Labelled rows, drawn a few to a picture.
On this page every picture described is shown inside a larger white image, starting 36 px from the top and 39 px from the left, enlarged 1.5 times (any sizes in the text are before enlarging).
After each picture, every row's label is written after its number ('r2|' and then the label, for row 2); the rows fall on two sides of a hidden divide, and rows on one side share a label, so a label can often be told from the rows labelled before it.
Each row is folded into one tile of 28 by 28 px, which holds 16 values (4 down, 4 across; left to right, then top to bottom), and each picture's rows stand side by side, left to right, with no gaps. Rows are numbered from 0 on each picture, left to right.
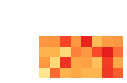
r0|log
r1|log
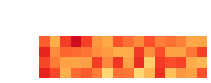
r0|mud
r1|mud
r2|mud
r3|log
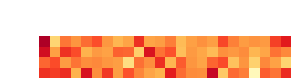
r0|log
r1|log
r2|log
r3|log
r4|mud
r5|log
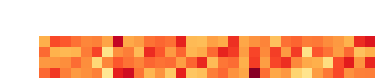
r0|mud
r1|mud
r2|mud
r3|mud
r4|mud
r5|mud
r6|log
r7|mud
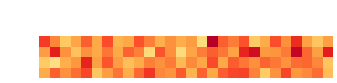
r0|log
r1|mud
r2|log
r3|log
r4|log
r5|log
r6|log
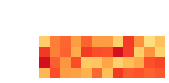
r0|mud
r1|log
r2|log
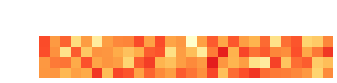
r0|log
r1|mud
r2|log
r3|log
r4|mud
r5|log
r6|log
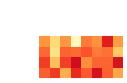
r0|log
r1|mud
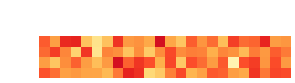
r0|mud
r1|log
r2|mud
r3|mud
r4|mud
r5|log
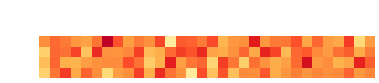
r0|log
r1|mud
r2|mud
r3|mud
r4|log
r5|mud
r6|mud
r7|log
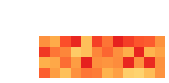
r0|mud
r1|mud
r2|mud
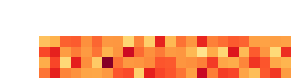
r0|mud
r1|log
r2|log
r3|mud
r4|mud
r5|log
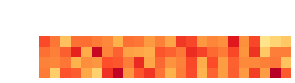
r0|log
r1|log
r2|log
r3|log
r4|mud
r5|log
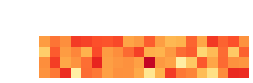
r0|mud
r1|mud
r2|mud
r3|mud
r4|log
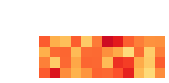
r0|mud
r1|mud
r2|mud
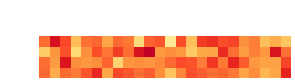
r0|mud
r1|log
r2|mud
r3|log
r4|mud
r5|log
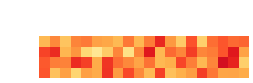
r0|mud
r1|log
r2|mud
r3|log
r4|mud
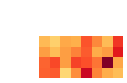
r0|mud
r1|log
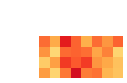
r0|log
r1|mud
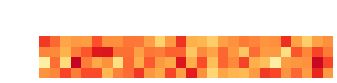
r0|log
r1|mud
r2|log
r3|log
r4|mud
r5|mud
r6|log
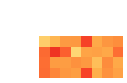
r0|mud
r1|log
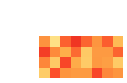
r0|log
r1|log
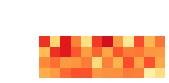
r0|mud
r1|mud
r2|mud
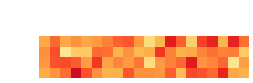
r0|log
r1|mud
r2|log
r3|log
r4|mud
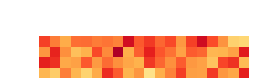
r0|mud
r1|log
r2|mud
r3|mud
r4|log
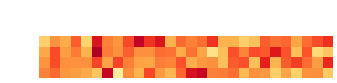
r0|mud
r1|mud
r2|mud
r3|log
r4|log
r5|mud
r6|mud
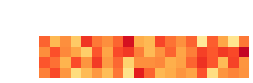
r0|mud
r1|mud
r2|log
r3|log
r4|log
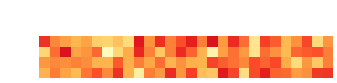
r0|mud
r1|log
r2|mud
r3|mud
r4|mud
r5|mud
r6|log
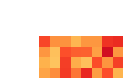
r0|log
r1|mud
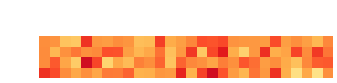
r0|log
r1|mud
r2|log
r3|mud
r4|mud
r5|mud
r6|log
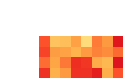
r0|log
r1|mud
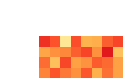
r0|log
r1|mud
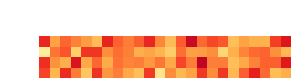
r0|mud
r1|mud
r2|mud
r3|mud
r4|log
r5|mud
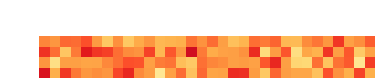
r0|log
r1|log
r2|mud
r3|mud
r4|log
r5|log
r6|log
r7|mud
